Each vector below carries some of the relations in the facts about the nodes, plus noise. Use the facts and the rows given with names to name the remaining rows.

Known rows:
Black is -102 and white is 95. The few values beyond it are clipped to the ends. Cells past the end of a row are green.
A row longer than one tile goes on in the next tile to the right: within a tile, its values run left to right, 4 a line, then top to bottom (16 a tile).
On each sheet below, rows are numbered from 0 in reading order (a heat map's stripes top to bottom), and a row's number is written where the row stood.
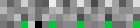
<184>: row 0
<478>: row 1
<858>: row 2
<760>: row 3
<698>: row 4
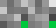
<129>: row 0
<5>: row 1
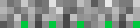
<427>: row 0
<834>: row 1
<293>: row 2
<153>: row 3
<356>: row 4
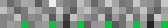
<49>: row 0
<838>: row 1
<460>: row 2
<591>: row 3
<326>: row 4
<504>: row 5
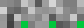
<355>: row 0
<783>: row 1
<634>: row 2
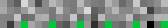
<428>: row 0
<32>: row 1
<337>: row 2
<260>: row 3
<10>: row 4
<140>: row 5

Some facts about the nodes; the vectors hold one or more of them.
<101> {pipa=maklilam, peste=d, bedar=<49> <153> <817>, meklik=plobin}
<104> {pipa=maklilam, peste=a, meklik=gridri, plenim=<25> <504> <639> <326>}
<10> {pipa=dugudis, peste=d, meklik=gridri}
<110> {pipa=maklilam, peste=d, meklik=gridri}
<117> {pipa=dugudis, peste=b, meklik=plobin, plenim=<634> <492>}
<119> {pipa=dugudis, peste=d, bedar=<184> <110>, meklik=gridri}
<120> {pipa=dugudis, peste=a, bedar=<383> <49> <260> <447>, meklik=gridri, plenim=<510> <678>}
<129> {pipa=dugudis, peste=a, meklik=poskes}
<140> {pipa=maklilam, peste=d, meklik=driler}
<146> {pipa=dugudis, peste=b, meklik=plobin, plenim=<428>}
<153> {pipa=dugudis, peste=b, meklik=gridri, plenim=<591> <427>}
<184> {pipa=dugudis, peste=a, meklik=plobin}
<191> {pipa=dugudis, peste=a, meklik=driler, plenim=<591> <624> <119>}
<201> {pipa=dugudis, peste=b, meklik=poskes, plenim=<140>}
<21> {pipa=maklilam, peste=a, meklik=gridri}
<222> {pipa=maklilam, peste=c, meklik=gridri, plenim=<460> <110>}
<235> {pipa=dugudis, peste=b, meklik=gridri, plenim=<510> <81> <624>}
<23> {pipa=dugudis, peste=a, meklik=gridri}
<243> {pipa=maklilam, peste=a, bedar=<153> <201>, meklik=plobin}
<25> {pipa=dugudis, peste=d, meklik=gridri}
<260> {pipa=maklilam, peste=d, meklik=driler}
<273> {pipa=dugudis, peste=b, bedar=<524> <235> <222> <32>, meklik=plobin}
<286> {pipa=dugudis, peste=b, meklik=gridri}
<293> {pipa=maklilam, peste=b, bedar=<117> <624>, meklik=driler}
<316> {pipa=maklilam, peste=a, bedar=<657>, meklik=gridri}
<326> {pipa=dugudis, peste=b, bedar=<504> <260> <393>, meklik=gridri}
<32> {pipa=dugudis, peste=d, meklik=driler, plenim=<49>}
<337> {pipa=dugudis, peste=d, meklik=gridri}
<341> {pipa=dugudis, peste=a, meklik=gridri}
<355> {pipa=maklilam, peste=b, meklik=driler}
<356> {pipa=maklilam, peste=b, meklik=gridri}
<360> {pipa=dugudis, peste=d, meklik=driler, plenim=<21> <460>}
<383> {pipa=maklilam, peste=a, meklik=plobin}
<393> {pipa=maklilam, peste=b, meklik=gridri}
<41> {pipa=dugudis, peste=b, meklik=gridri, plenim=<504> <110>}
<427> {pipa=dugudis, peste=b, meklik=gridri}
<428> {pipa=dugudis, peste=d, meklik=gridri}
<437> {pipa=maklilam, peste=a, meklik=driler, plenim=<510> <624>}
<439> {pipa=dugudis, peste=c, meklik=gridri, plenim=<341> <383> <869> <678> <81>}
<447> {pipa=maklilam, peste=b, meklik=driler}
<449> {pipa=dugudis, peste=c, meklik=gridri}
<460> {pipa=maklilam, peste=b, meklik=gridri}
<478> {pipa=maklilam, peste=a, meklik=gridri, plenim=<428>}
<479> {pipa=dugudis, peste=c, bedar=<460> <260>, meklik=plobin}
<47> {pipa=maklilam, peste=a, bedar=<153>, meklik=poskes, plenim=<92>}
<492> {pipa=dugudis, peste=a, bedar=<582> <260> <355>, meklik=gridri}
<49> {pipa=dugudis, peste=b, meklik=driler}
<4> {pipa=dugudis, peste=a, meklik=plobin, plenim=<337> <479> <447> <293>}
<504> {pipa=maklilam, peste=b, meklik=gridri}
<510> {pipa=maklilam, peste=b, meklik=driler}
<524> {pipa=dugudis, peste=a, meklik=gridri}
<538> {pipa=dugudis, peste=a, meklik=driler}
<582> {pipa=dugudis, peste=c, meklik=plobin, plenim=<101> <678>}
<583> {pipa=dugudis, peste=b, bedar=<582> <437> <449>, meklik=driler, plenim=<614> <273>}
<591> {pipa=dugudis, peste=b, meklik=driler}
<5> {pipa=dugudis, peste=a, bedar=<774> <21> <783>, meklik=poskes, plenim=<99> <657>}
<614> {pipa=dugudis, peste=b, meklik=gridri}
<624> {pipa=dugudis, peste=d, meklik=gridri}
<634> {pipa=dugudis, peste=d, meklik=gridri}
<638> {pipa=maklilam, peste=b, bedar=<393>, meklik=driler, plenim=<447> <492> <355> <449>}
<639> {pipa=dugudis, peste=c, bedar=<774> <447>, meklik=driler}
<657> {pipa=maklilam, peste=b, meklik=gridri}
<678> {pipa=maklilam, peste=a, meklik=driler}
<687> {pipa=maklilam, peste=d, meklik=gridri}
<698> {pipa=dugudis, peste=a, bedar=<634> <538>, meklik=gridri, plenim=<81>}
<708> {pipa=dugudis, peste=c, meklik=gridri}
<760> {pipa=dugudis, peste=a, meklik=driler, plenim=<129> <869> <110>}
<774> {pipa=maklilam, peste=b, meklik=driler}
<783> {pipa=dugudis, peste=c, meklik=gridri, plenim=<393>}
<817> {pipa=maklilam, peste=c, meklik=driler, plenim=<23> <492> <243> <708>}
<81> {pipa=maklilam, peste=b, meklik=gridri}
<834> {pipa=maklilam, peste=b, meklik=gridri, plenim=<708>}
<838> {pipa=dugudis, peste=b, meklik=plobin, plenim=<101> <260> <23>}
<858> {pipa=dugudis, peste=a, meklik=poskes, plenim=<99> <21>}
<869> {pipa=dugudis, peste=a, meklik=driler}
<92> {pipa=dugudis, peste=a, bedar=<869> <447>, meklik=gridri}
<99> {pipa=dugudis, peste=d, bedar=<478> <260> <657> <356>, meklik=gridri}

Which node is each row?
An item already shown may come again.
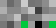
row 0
<524>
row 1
<140>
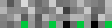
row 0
<4>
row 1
<774>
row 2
<140>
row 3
<21>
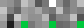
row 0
<504>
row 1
<146>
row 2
<869>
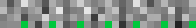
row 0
<360>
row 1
<614>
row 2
<47>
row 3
<393>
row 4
<817>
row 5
<32>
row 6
<678>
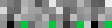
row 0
<110>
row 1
<235>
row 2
<260>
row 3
<478>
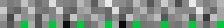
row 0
<510>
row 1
<638>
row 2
<243>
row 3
<201>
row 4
<101>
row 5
<538>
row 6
<582>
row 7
<393>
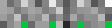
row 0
<286>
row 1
<235>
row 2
<437>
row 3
<146>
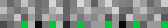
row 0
<479>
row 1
<104>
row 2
<437>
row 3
<783>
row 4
<243>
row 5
<591>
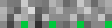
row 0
<356>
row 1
<260>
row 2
<10>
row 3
<92>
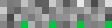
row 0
<510>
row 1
<583>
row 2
<439>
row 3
<191>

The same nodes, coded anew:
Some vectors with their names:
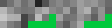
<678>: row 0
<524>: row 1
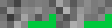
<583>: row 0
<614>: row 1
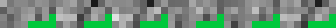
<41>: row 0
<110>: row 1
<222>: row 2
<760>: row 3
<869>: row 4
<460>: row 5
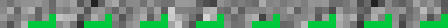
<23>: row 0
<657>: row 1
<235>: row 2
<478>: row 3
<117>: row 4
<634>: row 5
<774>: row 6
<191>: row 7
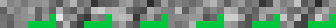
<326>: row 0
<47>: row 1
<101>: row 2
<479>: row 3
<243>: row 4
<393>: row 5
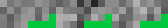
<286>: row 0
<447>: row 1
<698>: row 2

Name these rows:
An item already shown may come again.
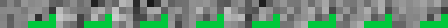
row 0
<360>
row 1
<678>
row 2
<140>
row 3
<538>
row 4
<260>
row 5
<439>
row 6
<439>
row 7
<99>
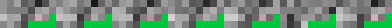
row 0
<356>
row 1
<110>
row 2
<101>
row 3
<834>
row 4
<243>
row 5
<32>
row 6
<678>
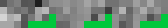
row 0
<817>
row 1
<99>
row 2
<184>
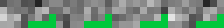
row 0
<817>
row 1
<591>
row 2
<428>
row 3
<316>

